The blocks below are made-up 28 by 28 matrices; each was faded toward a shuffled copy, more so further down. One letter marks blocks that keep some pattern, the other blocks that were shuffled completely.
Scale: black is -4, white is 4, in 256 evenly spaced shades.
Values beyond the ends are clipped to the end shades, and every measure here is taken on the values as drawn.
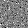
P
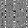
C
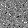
P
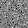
P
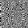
C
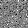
P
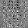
C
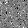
P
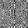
C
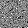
P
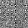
C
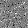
P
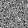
P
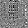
C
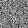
P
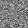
C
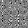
C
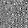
C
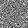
P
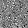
P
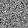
P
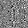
C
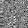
C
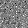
P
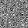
C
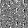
C
